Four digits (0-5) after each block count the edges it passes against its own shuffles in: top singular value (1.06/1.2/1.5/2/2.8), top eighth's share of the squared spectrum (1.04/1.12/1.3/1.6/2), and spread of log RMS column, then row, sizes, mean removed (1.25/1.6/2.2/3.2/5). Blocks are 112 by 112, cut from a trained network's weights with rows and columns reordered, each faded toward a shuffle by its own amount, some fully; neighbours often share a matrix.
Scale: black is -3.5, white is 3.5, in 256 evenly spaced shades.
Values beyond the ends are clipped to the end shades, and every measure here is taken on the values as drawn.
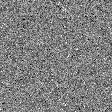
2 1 0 0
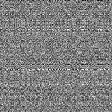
4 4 1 3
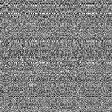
4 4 1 3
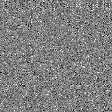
3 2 1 1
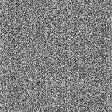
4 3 0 1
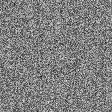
2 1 0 0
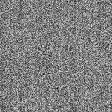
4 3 0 0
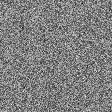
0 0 0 0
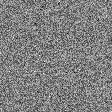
0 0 0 0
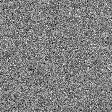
1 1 0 0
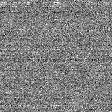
3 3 0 2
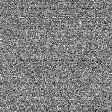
3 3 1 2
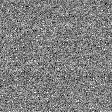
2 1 0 0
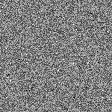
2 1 0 0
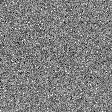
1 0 0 0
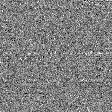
3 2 0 1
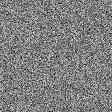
2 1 0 0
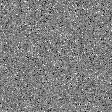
2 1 0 0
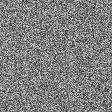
0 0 0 0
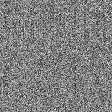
3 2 0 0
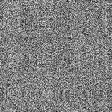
3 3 0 0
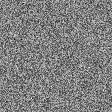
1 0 0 0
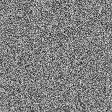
1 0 0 0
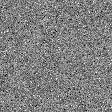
0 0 0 0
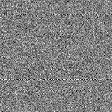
4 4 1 2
